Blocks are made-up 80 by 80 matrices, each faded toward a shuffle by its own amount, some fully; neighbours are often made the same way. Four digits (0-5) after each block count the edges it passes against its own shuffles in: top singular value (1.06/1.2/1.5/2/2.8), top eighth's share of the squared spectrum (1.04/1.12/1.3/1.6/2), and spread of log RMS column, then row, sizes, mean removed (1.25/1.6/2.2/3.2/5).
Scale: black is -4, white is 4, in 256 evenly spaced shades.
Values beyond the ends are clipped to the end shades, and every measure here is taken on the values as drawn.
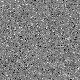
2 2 0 0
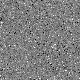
2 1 0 0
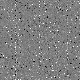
3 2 1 0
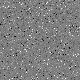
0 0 0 0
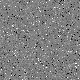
0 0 0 0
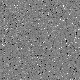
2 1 0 0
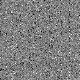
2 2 2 0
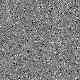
0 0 1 0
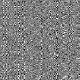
4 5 3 2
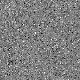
2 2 1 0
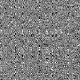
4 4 3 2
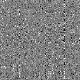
4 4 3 1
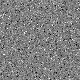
0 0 0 0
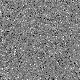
1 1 0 0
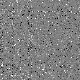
2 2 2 1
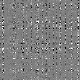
3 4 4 3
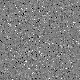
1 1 1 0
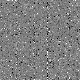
2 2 2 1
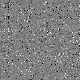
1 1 1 0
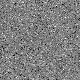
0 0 0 0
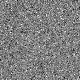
2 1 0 0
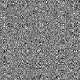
4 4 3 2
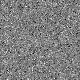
0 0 0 0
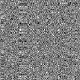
4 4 2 2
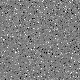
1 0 0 0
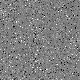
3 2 0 0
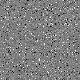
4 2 1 1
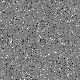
2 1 0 0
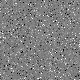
0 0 0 0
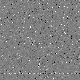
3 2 0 1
